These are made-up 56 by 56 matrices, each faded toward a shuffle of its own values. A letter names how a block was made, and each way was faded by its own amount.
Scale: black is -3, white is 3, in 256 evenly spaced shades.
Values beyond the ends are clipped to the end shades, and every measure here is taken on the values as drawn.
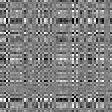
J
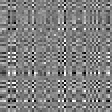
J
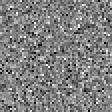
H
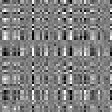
J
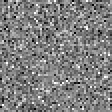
H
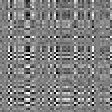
J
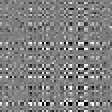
J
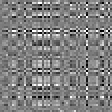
J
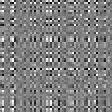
J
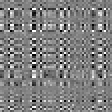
J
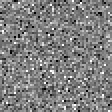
H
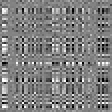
J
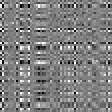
J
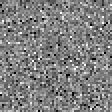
H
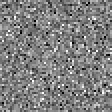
H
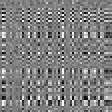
J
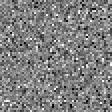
H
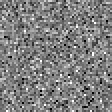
H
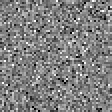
H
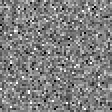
H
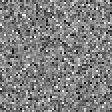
H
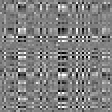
J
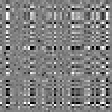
J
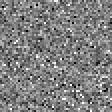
H
